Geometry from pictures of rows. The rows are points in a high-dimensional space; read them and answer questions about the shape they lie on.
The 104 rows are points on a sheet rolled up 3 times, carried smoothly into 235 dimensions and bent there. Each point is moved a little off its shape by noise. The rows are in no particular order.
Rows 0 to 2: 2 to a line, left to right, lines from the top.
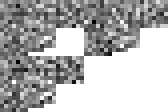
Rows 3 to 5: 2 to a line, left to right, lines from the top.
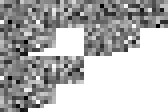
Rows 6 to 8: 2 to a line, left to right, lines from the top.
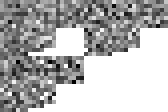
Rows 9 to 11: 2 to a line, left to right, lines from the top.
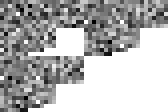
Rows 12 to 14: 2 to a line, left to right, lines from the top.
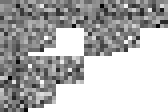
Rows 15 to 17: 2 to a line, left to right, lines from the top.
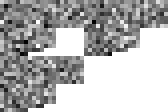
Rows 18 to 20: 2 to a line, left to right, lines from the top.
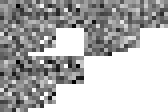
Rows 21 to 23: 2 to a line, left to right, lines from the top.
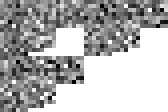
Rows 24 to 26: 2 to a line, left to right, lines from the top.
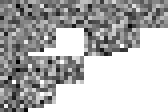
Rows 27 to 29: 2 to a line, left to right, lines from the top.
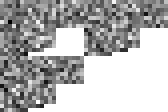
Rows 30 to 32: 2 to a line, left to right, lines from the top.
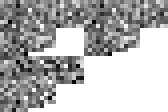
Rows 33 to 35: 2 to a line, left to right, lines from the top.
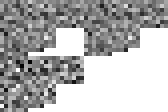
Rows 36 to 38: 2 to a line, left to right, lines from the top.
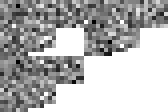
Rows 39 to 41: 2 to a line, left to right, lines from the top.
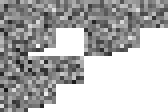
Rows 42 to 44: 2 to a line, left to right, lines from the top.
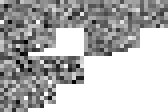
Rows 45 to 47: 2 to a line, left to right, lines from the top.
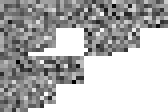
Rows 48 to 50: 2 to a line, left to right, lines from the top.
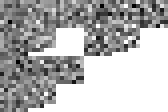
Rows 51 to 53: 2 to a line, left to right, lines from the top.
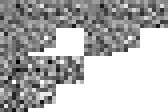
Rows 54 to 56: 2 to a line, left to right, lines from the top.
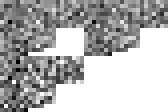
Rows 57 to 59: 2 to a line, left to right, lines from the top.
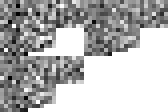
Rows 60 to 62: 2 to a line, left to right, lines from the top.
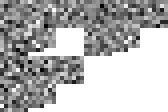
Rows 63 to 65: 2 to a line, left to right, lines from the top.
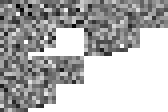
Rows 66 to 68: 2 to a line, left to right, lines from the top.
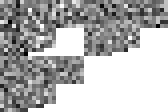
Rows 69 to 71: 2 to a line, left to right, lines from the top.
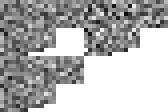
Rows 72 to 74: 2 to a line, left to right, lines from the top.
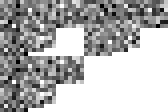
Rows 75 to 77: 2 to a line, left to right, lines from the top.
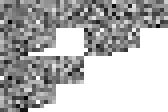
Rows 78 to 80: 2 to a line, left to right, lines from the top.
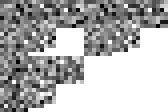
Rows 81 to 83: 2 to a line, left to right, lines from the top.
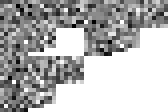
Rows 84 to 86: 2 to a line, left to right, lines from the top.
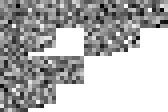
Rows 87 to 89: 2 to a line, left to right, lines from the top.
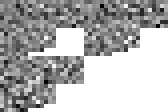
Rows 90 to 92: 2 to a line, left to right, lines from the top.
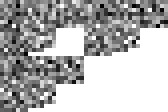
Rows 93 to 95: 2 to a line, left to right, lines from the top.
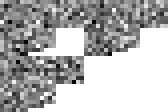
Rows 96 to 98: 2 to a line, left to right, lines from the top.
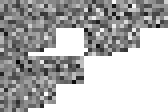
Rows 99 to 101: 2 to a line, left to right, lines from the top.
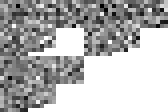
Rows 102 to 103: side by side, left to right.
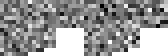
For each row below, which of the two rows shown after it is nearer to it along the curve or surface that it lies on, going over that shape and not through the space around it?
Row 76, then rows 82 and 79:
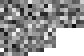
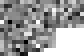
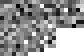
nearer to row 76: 79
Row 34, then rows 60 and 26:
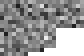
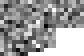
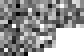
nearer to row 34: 60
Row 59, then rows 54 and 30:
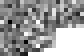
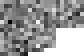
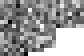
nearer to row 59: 30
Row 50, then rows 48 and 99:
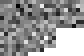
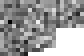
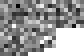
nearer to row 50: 99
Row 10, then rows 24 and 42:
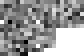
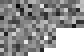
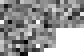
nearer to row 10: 42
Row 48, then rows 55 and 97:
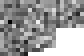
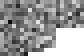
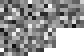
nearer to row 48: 55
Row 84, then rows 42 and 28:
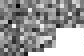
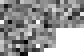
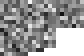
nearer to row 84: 42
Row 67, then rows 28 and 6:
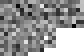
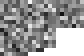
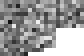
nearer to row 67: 28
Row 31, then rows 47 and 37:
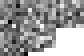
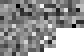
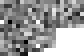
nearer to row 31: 37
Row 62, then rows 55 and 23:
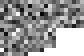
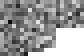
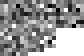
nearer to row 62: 23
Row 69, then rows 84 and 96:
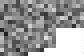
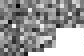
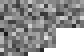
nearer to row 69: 96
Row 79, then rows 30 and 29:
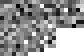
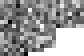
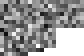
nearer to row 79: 29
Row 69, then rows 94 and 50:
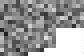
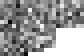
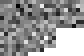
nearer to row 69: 50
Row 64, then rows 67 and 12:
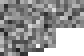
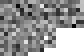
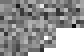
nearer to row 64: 67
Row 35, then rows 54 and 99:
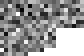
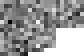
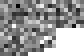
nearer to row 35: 99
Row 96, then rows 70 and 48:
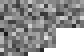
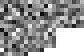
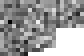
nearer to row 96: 48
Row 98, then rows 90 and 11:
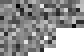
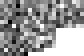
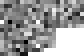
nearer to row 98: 11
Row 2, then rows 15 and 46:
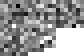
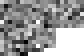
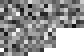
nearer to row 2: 15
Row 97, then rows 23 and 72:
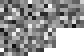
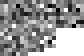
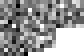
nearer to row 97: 23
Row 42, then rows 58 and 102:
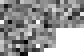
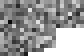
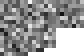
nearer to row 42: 102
